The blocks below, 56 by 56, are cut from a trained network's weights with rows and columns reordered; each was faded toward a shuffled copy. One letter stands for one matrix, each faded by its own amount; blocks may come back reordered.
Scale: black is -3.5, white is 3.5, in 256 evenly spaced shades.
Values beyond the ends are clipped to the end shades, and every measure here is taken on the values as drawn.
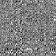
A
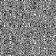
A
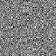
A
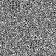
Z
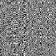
A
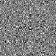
A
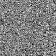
Z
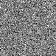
Z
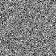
Z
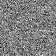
Z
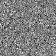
Z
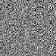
A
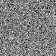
Z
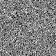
Z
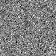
Z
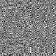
A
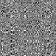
A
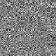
A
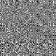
A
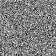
Z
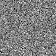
Z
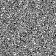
Z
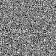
Z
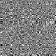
A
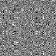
A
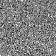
Z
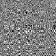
A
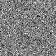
Z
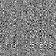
A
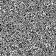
Z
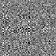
A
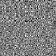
A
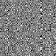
A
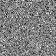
Z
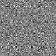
A
